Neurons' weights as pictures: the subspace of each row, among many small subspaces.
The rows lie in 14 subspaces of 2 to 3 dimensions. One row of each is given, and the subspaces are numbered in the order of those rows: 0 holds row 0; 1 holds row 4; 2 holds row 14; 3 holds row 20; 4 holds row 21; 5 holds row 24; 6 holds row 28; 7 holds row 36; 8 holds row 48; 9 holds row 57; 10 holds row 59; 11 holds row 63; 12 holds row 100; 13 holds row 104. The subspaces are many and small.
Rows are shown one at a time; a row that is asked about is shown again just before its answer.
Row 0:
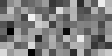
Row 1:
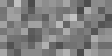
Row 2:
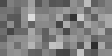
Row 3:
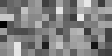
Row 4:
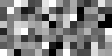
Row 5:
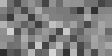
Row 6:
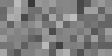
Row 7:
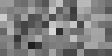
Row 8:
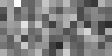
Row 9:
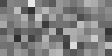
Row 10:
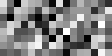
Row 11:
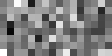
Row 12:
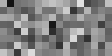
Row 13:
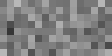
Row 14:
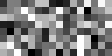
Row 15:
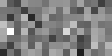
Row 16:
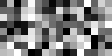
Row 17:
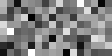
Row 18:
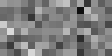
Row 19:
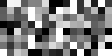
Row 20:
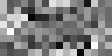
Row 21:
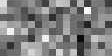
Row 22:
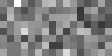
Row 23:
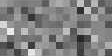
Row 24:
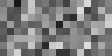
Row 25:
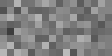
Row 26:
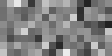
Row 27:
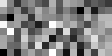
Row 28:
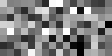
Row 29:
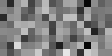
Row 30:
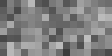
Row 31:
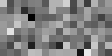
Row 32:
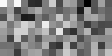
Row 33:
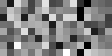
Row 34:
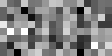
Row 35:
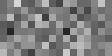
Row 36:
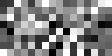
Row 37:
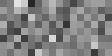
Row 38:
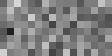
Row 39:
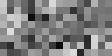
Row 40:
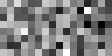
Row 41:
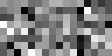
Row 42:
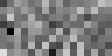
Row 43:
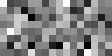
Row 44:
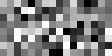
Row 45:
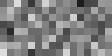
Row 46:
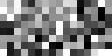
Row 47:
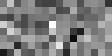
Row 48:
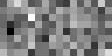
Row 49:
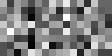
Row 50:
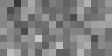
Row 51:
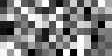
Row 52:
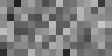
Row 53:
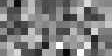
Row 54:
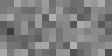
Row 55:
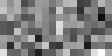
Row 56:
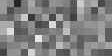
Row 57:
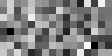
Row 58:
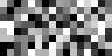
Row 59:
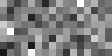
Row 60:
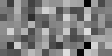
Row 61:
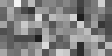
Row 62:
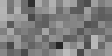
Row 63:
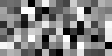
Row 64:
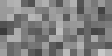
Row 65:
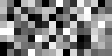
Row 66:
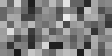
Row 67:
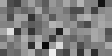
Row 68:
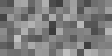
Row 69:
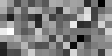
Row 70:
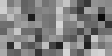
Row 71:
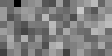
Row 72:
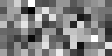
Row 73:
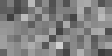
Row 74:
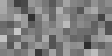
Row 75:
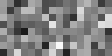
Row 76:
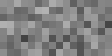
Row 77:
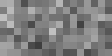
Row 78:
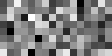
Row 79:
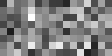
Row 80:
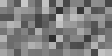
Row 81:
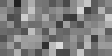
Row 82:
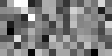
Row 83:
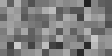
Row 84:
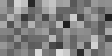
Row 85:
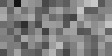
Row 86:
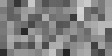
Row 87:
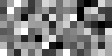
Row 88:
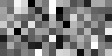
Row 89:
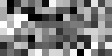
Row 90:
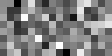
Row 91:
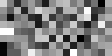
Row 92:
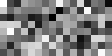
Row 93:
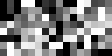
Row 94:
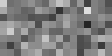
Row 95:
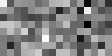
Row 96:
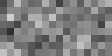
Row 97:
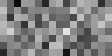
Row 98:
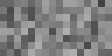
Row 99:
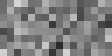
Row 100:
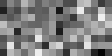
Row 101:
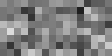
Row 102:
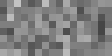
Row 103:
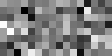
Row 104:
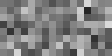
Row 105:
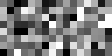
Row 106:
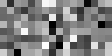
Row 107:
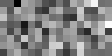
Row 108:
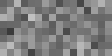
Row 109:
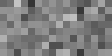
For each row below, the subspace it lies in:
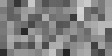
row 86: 10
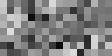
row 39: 3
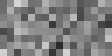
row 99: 1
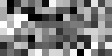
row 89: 3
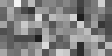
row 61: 11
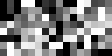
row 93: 3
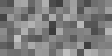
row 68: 9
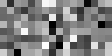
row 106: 7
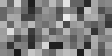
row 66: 5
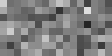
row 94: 4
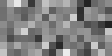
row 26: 10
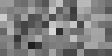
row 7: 9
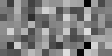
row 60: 9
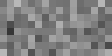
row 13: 8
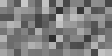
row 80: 4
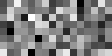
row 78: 0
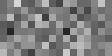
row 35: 6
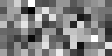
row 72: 11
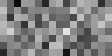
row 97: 6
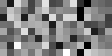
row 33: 9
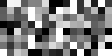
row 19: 8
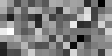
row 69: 11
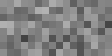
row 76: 6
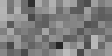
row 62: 3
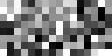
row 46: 12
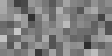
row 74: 12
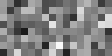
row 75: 1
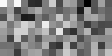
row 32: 11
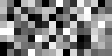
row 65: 2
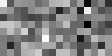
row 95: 4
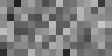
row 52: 2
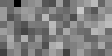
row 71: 2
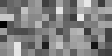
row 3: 7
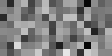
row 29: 9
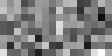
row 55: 12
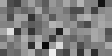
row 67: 7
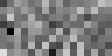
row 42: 7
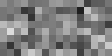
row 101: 13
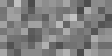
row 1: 5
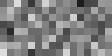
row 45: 10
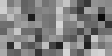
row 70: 12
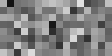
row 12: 7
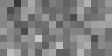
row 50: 0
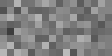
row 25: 2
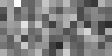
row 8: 6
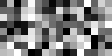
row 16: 0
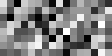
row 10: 4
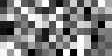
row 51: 2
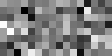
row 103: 13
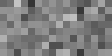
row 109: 5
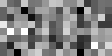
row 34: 1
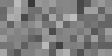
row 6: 5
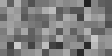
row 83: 9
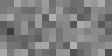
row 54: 11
